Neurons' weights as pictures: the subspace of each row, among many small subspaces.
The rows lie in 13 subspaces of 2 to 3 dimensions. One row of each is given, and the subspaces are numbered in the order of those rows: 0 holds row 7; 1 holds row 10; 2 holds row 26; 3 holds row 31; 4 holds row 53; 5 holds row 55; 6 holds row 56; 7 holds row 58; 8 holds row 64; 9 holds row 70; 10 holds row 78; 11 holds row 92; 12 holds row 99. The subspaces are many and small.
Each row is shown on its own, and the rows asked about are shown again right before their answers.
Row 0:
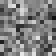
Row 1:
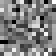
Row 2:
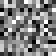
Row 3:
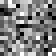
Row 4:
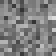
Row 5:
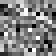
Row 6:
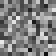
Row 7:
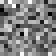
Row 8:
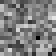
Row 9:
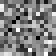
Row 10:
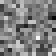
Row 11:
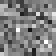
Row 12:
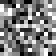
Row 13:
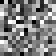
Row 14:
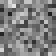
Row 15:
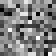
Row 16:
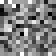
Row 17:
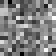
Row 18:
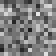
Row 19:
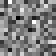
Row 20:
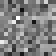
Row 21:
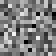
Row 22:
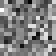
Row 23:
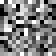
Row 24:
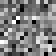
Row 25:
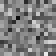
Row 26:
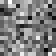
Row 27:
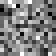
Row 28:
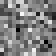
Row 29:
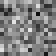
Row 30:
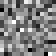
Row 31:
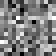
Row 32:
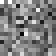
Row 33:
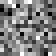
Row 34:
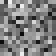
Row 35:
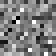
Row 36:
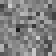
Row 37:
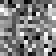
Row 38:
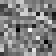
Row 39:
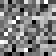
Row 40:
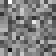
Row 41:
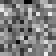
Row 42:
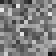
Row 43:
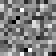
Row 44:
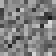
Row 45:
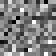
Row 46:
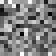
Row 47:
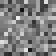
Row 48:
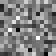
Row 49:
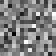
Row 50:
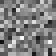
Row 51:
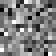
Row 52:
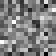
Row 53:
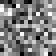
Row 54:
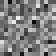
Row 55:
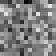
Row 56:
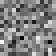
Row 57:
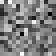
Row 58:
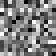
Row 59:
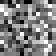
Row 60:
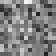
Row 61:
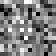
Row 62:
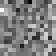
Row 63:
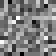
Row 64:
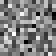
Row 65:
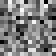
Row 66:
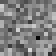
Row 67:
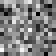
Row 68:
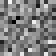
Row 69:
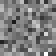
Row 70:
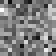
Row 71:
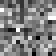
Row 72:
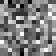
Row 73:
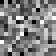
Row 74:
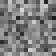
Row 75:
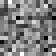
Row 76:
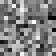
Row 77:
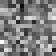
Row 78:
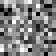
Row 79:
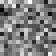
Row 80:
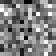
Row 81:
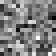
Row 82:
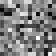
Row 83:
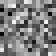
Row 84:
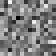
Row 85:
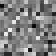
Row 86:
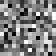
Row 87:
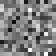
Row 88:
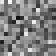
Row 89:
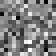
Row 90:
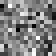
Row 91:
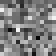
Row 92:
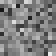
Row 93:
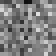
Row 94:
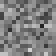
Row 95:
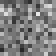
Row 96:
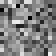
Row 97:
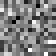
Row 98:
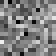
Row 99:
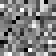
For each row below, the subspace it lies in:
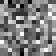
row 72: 10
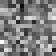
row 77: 6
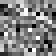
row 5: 8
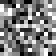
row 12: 4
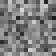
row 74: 12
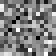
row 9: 3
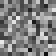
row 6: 9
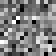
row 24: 6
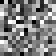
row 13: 0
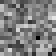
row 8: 1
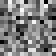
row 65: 12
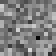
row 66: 1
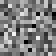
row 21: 8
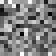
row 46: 0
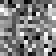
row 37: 9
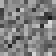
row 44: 6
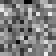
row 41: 5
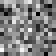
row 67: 10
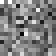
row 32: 11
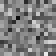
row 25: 2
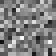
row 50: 6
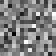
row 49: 8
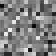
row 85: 12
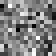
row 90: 12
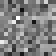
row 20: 3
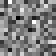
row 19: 7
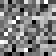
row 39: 3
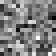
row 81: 1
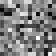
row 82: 2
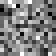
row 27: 4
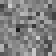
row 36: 12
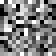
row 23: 0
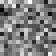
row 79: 0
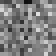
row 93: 5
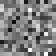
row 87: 9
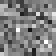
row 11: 8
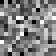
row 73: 11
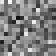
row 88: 11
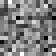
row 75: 2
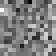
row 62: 9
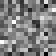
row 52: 9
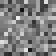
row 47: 12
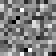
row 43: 1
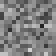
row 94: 6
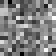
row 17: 2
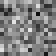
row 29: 10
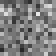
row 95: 10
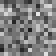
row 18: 10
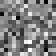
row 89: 8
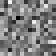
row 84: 7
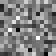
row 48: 3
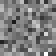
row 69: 9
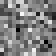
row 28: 8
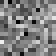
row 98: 11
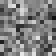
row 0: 3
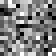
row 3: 2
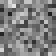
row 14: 7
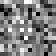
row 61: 5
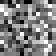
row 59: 5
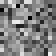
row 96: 11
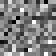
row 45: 3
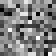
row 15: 2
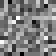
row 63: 2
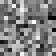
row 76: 1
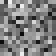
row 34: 10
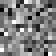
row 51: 11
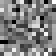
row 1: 9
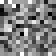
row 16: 0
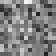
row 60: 5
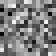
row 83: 7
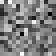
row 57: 0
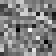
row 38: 8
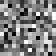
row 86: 8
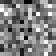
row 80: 5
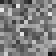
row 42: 11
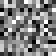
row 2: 7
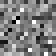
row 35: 6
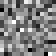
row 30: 11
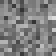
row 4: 1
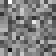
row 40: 7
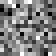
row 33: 4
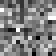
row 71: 6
